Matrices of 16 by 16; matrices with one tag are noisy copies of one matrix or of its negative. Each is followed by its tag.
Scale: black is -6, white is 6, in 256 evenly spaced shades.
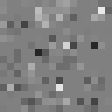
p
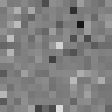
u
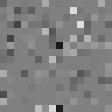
u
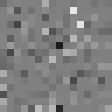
u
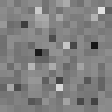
p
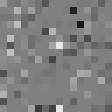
u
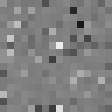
u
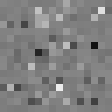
p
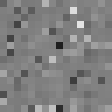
u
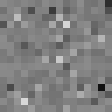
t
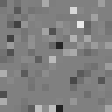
u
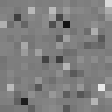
t
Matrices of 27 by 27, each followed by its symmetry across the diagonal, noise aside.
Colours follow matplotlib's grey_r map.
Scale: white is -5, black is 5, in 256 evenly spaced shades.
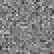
neither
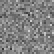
neither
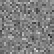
antisymmetric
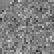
antisymmetric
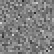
antisymmetric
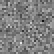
antisymmetric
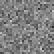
neither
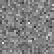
neither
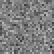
neither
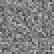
antisymmetric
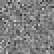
antisymmetric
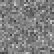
neither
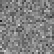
neither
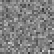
antisymmetric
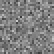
antisymmetric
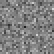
neither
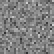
neither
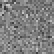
antisymmetric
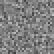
antisymmetric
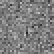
neither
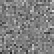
antisymmetric
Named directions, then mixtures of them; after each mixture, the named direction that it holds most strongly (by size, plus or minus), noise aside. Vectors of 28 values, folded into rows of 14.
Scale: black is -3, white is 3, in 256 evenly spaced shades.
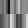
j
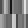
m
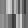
j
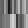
j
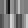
j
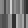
m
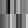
j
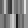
m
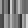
j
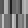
m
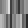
j
